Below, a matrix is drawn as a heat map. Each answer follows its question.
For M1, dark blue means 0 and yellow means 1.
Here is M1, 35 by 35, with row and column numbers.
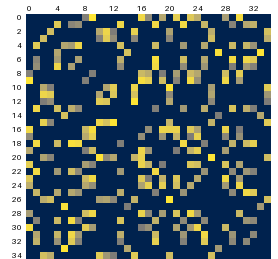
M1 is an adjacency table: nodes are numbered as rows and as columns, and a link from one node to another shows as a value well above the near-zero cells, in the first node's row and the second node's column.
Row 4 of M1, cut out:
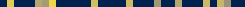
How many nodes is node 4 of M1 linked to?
11
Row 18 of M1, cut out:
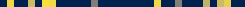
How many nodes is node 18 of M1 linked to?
10
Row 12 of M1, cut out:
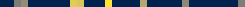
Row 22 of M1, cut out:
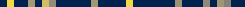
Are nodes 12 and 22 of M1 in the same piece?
no
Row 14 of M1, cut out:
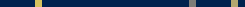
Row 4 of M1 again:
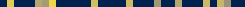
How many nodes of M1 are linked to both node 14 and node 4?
1
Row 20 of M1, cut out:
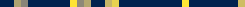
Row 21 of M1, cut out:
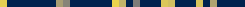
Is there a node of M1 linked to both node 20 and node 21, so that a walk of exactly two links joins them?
yes
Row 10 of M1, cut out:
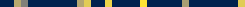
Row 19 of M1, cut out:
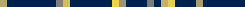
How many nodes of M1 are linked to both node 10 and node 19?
0
